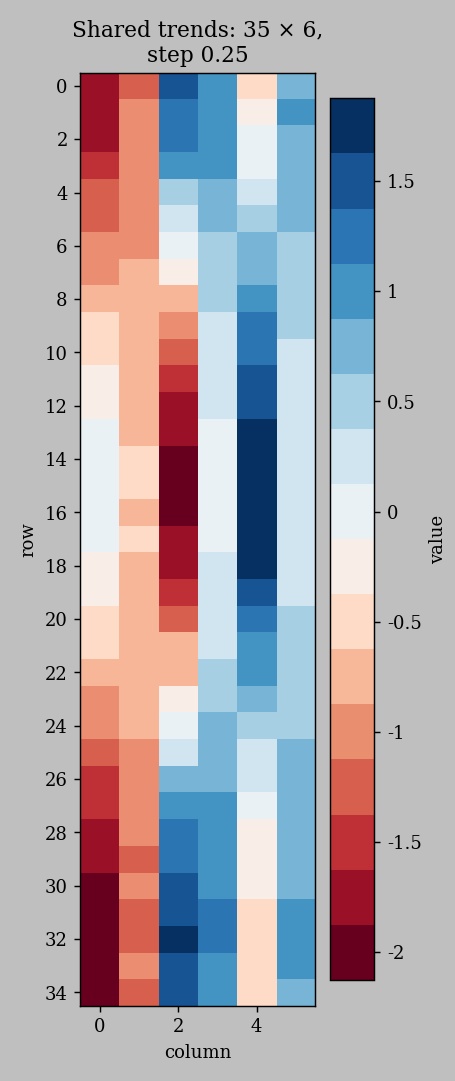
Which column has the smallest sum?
0
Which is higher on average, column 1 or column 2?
column 2
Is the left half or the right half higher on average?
right
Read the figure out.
Title: Shared trends: 35 × 6, step 0.25
x-axis: column, ticks 0 2 4
y-axis: row, ticks 0 2 4 6 8 10 12 14 16 18 20 22 24 26 28 30 32 34 (0 at the top)
Colour bar: value, ticks -2 -1.5 -1 -0.5 0 0.5 1 1.5
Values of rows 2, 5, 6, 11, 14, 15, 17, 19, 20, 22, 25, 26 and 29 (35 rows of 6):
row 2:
-1.75 -1 1.25 1 0 0.75
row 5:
-1.25 -1 0.25 0.75 0.5 0.75
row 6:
-1 -1 0 0.5 0.75 0.5
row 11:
-0.25 -0.75 -1.5 0.25 1.5 0.25
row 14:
0 -0.5 -2 0 1.75 0.25
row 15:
0 -0.5 -2 0 1.75 0.25
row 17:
0 -0.5 -1.75 0 1.75 0.25
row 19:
-0.25 -0.75 -1.5 0.25 1.5 0.25
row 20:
-0.5 -0.75 -1.25 0.25 1.25 0.5
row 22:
-0.75 -0.75 -0.75 0.5 1 0.5
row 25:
-1.25 -1 0.25 0.75 0.25 0.75
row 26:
-1.5 -1 0.75 0.75 0.25 0.75
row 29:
-1.75 -1.25 1.25 1 -0.25 0.75
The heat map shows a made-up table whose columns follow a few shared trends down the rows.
